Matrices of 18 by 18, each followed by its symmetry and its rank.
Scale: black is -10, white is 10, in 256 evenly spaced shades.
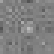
symmetric, rank three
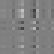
neither, rank one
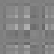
symmetric, rank one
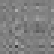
neither, rank three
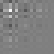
symmetric, rank one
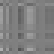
neither, rank one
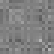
symmetric, rank three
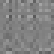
neither, rank three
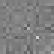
symmetric, rank three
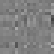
neither, rank three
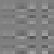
neither, rank one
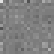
symmetric, rank three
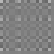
symmetric, rank one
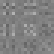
symmetric, rank three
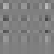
neither, rank one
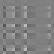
neither, rank one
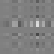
neither, rank one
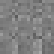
neither, rank three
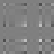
symmetric, rank one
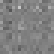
neither, rank three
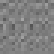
neither, rank three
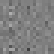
neither, rank three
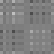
symmetric, rank one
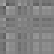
symmetric, rank one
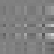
neither, rank one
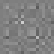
symmetric, rank three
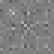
symmetric, rank three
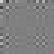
symmetric, rank one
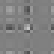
symmetric, rank one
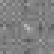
symmetric, rank three
